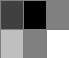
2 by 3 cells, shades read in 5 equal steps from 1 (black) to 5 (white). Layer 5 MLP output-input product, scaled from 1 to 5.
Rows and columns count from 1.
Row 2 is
4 3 5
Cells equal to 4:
1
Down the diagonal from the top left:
2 3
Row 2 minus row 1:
2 2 2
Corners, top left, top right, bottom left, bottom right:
2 3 4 5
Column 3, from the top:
3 5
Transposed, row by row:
2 4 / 1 3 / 3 5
